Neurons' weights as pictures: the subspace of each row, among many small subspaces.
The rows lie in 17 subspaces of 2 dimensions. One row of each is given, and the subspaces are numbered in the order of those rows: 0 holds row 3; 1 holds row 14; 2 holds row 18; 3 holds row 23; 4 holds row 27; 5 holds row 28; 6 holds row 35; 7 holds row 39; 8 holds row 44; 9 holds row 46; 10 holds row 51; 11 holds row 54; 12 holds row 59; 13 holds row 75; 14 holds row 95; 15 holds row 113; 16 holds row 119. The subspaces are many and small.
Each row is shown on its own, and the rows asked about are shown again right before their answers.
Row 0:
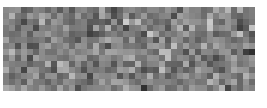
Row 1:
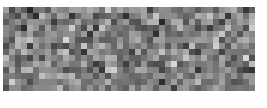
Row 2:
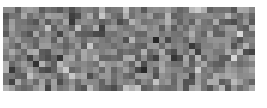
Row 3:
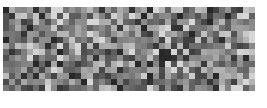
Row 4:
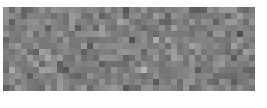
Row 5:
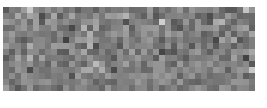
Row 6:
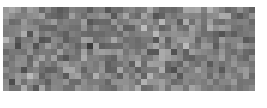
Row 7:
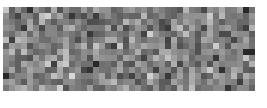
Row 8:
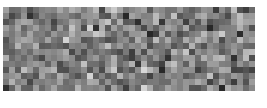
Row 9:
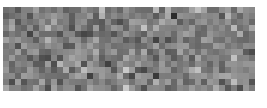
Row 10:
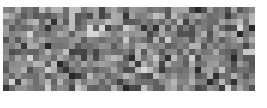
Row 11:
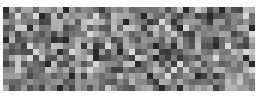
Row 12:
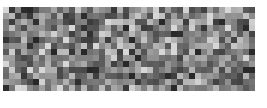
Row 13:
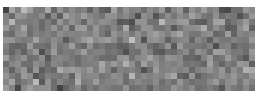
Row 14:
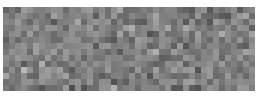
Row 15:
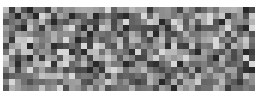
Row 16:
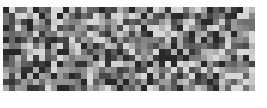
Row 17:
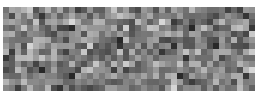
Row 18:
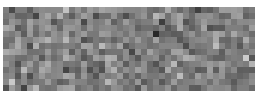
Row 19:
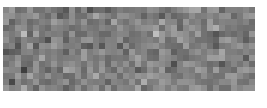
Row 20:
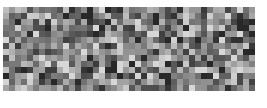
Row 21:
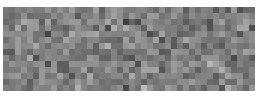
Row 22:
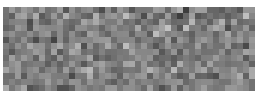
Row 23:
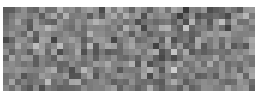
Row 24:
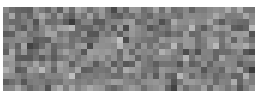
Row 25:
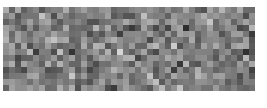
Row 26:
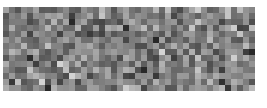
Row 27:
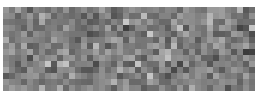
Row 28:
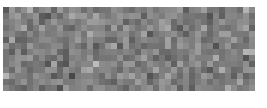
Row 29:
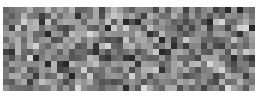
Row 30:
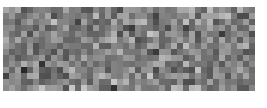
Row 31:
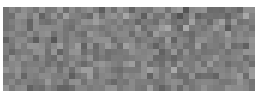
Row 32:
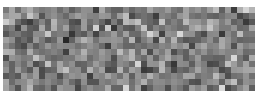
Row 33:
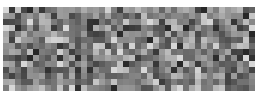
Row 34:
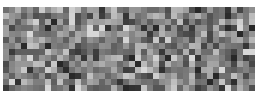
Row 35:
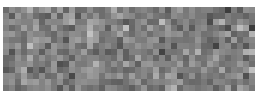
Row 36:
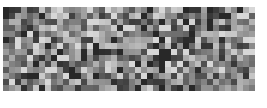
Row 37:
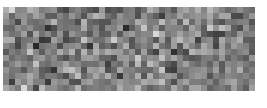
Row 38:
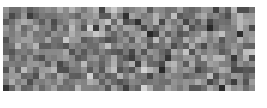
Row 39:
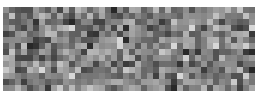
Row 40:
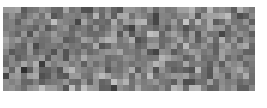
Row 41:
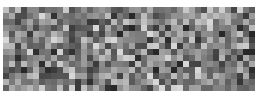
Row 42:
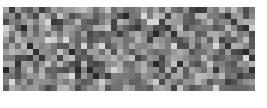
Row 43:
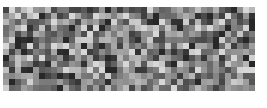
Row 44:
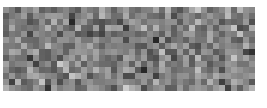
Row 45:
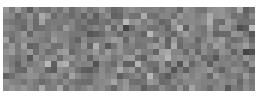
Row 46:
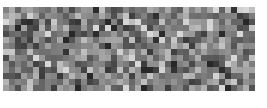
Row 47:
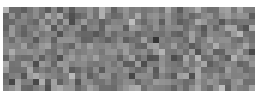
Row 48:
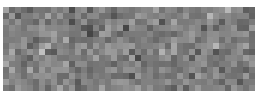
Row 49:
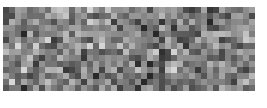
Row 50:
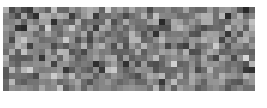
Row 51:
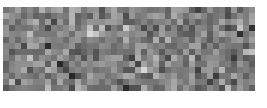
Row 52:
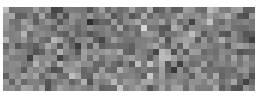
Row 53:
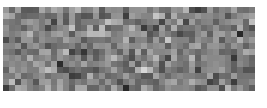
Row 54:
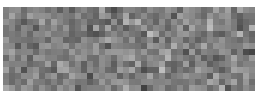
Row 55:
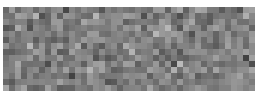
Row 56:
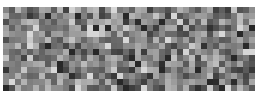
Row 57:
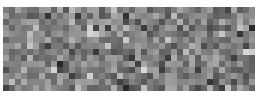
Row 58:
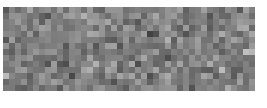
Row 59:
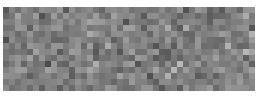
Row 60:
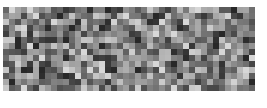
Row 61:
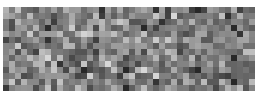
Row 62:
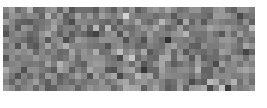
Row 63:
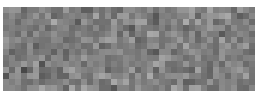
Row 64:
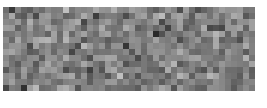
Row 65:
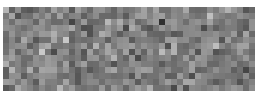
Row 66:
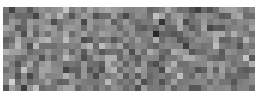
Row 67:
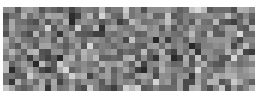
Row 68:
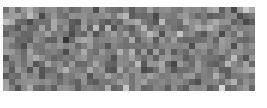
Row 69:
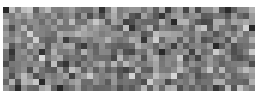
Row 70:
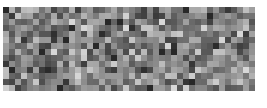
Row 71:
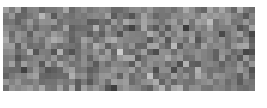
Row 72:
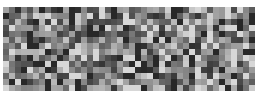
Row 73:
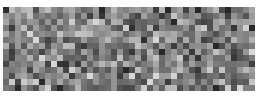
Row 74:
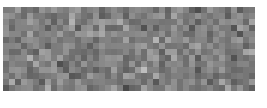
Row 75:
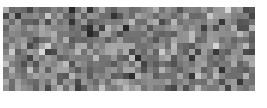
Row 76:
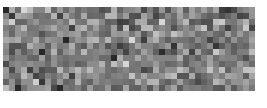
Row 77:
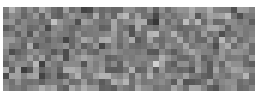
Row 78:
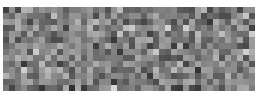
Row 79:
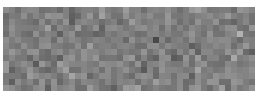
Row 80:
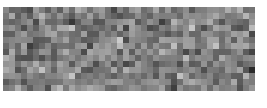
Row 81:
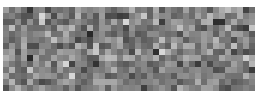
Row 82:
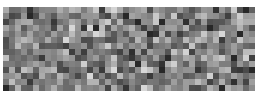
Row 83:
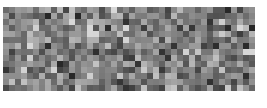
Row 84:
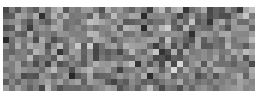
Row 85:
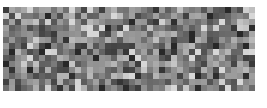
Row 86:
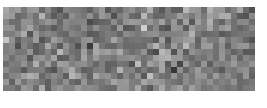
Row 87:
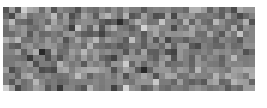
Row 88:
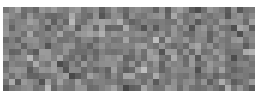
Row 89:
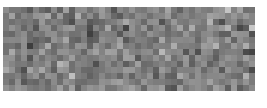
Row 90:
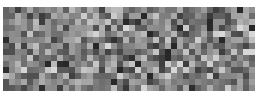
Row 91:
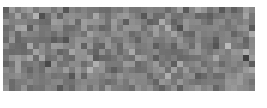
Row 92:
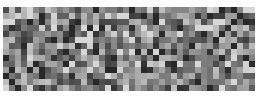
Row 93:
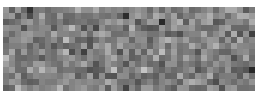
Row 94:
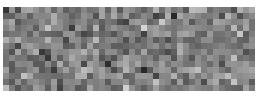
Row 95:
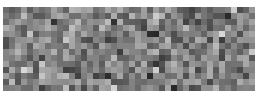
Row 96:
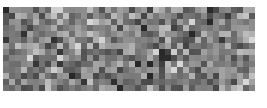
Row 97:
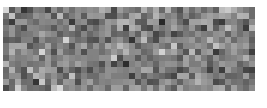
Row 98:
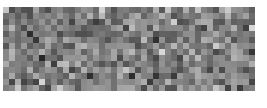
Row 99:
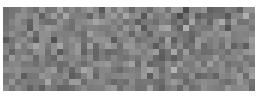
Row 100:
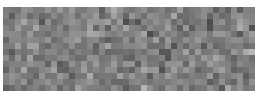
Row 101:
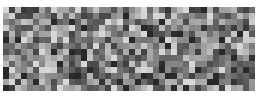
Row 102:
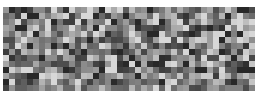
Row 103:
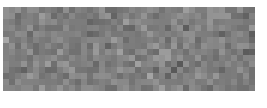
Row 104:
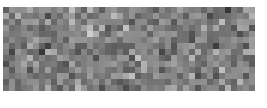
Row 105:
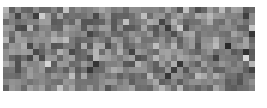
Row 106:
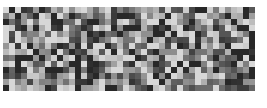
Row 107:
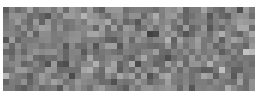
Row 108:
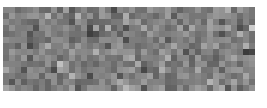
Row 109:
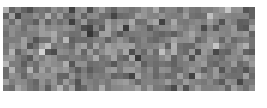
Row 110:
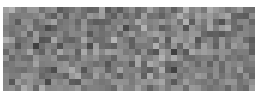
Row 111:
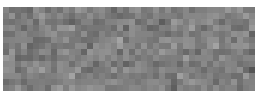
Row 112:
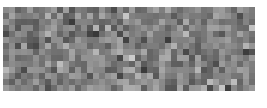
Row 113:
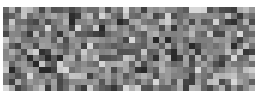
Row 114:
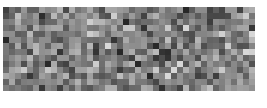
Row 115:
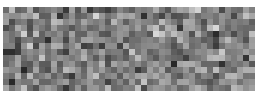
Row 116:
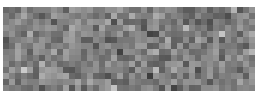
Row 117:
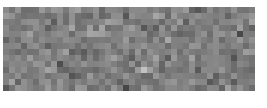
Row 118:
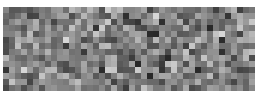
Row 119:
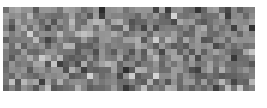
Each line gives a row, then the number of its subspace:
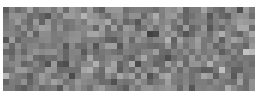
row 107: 5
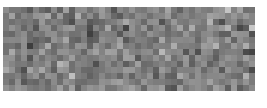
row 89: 6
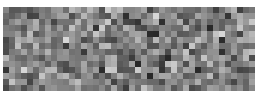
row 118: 4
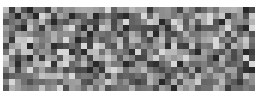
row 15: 4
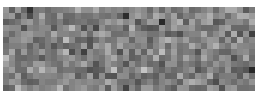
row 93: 6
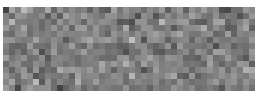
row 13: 15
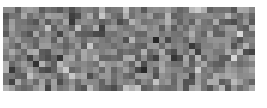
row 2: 15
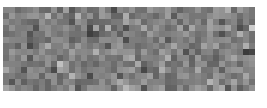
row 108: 6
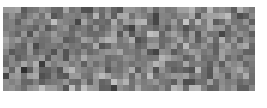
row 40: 1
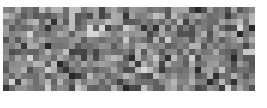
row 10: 10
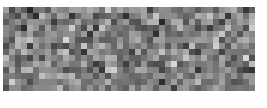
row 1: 4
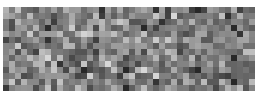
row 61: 16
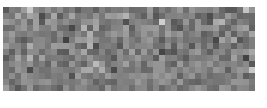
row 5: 11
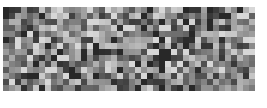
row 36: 2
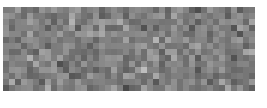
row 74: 8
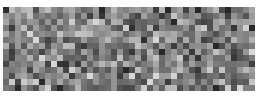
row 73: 16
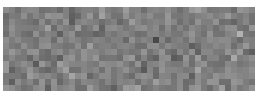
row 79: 15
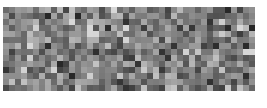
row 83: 6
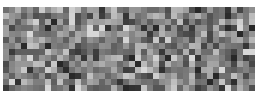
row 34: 10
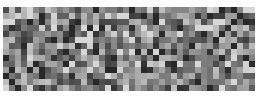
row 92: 9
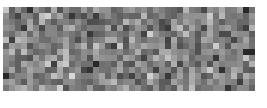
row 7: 5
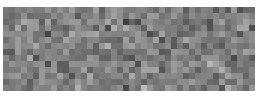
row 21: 9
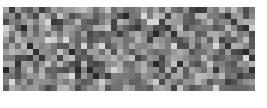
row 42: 14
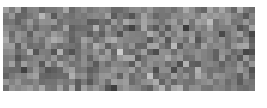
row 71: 14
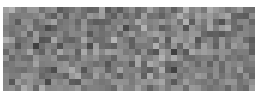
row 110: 3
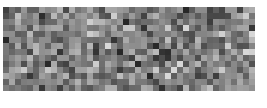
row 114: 12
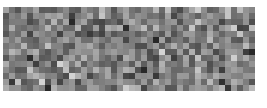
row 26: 8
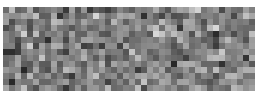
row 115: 0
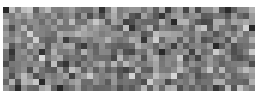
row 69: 16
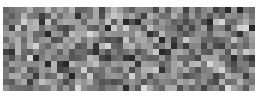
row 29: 9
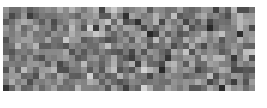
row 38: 11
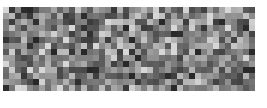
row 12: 10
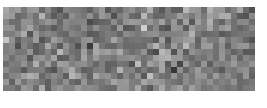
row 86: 2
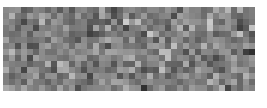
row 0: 11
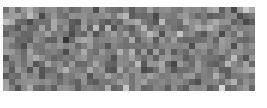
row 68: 9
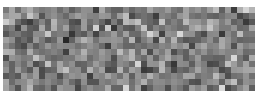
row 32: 9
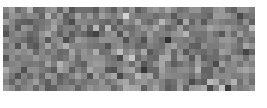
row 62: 7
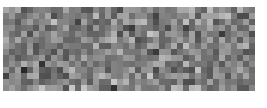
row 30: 1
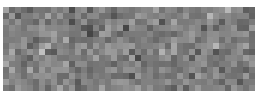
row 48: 13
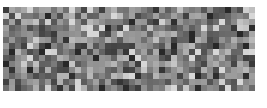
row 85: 13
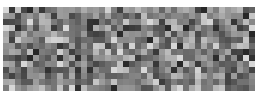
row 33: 1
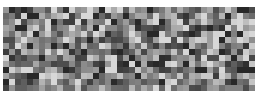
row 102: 5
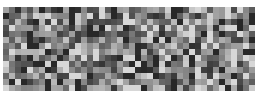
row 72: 10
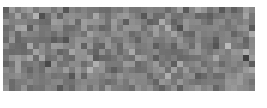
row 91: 12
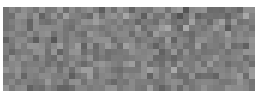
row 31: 3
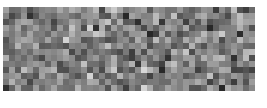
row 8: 11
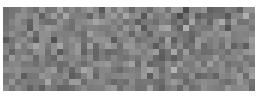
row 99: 3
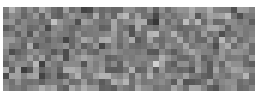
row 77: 1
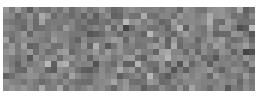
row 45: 4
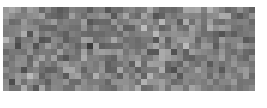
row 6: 2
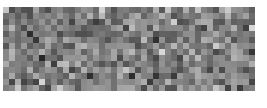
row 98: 16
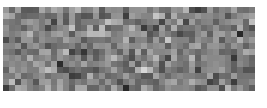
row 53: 10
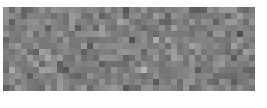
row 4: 15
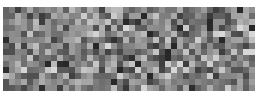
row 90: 4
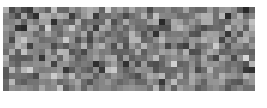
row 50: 5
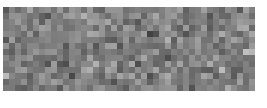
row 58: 5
